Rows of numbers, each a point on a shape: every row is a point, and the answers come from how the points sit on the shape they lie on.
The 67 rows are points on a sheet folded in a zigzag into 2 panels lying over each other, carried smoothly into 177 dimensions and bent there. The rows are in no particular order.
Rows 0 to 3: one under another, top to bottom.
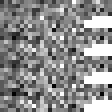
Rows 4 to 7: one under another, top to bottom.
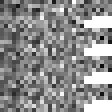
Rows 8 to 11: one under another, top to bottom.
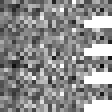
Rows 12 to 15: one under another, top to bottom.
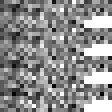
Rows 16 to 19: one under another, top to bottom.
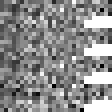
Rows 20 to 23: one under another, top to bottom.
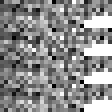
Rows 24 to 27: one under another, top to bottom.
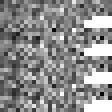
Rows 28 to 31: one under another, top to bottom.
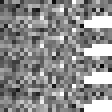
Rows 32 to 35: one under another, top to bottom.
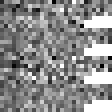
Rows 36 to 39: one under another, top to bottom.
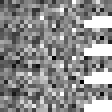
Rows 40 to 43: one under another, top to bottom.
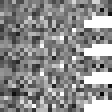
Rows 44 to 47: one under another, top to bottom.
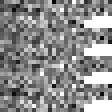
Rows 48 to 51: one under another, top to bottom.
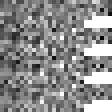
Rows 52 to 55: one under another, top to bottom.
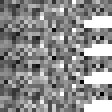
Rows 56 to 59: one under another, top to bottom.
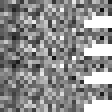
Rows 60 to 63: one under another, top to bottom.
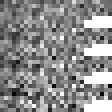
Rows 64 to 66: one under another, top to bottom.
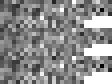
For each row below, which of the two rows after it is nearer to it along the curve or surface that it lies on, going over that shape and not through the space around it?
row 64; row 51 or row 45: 45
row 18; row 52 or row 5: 5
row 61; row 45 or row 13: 13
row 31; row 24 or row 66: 24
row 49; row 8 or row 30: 30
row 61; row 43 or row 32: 43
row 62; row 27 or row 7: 7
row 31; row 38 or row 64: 38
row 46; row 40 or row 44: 44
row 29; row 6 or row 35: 35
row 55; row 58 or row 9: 9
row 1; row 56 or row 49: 56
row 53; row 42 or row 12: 42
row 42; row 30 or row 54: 30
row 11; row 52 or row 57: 57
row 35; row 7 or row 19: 7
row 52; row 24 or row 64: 24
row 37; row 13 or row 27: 27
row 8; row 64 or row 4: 4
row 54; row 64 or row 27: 64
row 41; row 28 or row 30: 28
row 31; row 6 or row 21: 21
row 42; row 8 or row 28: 28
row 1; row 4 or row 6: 4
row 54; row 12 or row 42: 42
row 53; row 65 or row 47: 47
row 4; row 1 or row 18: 1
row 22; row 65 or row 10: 10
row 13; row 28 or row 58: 58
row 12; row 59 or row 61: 61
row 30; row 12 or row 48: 48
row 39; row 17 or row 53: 17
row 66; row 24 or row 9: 9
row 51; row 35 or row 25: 35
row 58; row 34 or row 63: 63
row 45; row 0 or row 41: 0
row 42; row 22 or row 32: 22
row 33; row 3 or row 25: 3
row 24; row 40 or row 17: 17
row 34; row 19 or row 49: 49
